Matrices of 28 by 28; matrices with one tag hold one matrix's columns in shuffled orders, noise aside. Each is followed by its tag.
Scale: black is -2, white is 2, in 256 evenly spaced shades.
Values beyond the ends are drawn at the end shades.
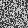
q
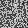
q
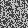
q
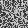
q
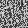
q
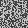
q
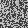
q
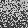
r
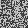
q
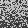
r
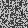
q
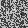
q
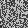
q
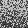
r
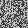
q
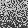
r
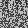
q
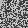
q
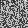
q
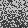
r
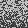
r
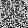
q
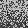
r
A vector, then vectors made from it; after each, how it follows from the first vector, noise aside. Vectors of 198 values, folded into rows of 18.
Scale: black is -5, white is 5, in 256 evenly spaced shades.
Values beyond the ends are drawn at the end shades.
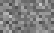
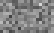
sign-scrambled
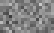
sign-scrambled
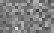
wrapped around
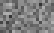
sign-scrambled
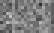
sign-scrambled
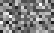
scaled up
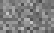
wrapped around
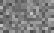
wrapped around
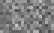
wrapped around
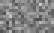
sign-scrambled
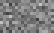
sign-scrambled
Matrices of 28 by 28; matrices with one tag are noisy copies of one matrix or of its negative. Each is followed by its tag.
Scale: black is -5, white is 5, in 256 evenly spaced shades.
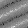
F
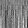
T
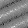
F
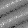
F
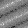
F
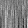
T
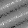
F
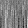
T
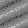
F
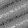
F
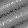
F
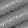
F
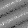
F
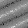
F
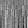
T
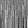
T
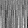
T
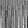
T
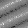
F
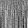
T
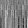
T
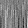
T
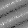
F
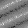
F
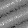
F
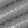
F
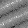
F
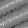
F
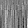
T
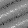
F
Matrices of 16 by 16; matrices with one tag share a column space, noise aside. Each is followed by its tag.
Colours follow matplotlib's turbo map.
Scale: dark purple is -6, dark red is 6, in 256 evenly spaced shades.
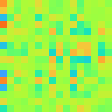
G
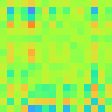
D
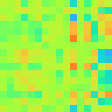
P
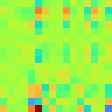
D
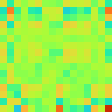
D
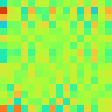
D
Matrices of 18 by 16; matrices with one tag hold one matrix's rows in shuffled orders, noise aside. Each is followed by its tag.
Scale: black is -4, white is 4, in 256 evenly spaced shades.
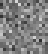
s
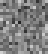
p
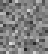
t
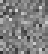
s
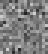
p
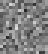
t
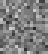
t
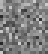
s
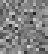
t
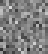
s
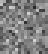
t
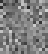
s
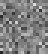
s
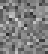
t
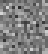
p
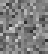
t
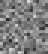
t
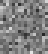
p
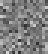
p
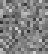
s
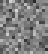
t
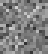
t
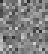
s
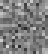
p
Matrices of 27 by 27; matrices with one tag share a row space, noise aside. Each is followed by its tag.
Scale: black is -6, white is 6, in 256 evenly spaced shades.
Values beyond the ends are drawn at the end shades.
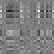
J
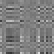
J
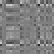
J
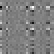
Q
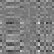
J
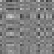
J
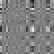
Q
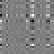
Q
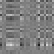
J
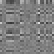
J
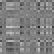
J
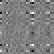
Q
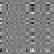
Q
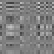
J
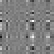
Q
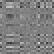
J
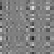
Q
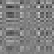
J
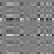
J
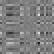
J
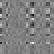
Q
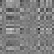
J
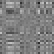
J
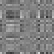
J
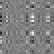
Q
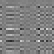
J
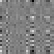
Q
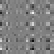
Q
